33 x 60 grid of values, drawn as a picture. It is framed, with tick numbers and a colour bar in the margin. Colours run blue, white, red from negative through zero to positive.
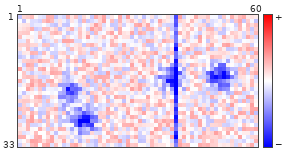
Column 40 differs from the columns beside it. The values are skewed, with a long tail toward low values. Overall the values sit about 50% of the way up the scale. Four dips sink into the field.
